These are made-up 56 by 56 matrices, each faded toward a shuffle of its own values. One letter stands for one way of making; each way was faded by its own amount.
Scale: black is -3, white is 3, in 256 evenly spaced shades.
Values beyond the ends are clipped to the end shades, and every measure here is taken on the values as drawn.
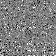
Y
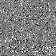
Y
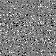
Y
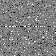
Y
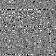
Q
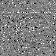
Y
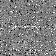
Y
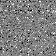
Y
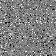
Y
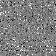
Y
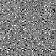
Q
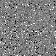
Y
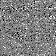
Y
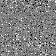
Y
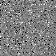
Y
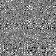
Q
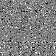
Y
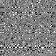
Q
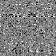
Q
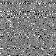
Q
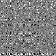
Q
